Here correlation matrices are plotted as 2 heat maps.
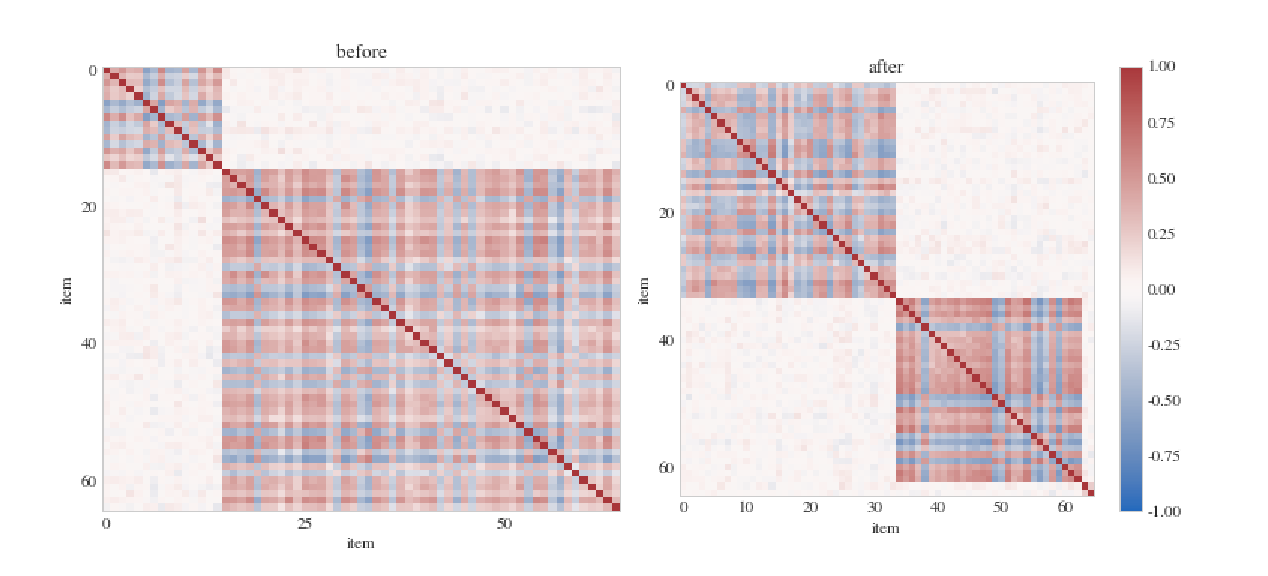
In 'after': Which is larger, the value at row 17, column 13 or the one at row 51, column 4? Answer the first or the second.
the first
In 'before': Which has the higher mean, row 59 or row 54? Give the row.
54
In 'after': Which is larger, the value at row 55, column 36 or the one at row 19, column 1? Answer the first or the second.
the second
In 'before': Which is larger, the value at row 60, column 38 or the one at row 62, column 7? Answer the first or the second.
the first
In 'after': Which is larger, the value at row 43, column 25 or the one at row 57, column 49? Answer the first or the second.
the second
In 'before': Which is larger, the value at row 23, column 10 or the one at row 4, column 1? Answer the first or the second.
the second
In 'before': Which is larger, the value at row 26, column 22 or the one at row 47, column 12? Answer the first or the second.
the first
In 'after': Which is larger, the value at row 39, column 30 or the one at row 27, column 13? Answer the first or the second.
the first
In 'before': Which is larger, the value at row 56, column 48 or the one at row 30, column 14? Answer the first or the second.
the second
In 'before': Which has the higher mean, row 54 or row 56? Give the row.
54
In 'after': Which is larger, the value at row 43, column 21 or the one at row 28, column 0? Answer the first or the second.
the second
